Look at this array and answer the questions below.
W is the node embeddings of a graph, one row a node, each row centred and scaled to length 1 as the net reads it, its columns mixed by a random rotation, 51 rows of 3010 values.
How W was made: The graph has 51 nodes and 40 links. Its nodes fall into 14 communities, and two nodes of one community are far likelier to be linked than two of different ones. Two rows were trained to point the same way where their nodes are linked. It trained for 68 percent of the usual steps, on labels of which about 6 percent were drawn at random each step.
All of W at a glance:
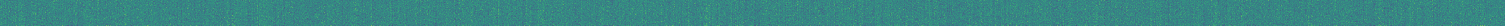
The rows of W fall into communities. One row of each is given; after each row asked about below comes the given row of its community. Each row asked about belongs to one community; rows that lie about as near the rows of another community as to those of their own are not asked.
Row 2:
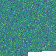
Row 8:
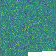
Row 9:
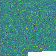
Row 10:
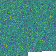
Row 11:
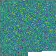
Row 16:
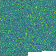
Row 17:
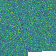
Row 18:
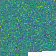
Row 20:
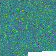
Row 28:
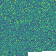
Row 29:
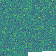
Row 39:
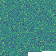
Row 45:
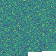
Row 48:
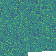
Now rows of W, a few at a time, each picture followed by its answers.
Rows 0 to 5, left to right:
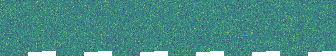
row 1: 17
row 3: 9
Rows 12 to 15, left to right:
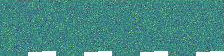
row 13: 2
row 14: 39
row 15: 45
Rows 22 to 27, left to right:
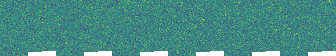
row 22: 20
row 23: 16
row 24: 18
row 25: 11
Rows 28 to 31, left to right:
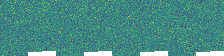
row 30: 48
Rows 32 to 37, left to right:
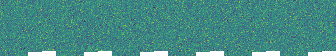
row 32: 8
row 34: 17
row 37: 10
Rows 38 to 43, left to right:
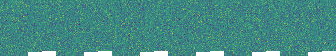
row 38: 18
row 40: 48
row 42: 11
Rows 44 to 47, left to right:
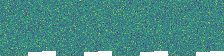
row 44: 20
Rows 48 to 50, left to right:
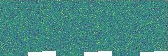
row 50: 8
